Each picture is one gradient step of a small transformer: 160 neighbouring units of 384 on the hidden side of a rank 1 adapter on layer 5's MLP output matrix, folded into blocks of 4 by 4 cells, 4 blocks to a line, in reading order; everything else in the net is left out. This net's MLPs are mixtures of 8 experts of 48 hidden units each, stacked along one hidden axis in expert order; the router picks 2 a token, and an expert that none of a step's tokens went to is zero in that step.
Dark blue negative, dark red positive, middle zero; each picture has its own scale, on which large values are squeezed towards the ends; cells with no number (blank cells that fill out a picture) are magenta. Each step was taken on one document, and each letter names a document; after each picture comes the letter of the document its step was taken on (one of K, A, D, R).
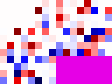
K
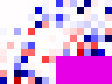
K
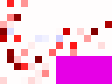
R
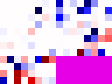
K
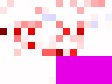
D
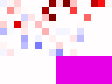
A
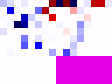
A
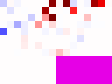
A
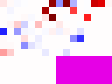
A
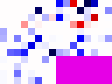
K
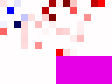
A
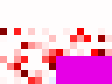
D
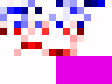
D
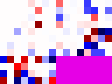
K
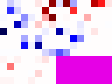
A
